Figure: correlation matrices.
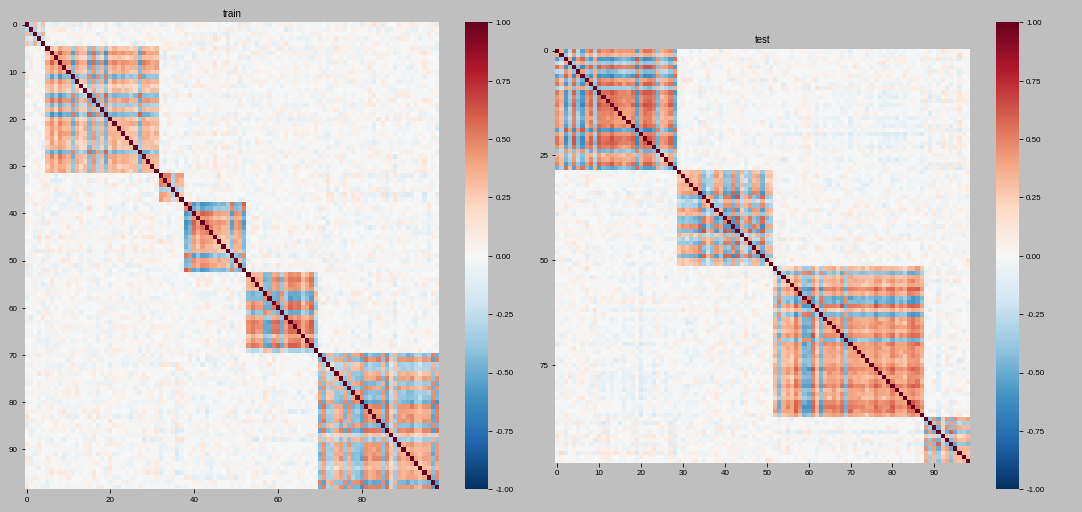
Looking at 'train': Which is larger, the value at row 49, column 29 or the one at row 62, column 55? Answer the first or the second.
the second
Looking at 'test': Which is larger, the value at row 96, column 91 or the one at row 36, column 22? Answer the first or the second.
the second
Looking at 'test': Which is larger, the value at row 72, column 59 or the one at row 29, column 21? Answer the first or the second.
the second
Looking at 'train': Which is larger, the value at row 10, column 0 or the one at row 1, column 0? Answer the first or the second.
the first
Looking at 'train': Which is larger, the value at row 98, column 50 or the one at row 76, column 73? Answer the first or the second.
the second
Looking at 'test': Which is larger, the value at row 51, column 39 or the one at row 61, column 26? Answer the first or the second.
the first
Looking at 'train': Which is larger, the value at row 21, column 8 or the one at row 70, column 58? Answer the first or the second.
the first
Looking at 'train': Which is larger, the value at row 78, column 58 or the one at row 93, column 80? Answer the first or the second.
the first
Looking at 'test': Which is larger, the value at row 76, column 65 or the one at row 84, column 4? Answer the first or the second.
the first
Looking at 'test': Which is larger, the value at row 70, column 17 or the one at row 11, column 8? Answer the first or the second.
the second
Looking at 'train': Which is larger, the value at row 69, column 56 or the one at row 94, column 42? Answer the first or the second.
the second
